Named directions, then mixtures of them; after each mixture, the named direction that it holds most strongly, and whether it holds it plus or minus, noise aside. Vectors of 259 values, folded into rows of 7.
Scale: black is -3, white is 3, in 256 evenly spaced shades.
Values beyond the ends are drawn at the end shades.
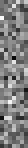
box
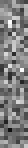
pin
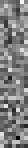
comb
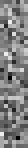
comb, plus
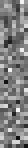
comb, plus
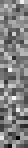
comb, plus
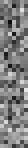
pin, minus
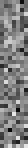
comb, minus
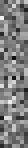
box, plus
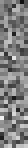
comb, minus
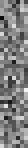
box, minus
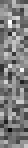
pin, plus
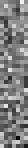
comb, plus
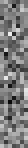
box, minus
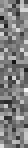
box, minus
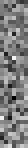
box, minus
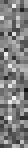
box, plus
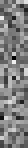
box, plus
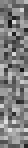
pin, minus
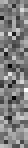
box, minus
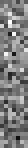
pin, plus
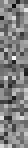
box, minus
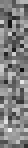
pin, minus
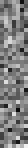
comb, minus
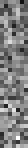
comb, minus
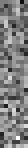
comb, minus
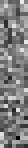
comb, plus
